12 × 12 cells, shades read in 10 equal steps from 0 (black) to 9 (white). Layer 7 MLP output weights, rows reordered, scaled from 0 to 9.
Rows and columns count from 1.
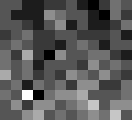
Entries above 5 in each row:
0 0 0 0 0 1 0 1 0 2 1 2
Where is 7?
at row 11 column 9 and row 12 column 11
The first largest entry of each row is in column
11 5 6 3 2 3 9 1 8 3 9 11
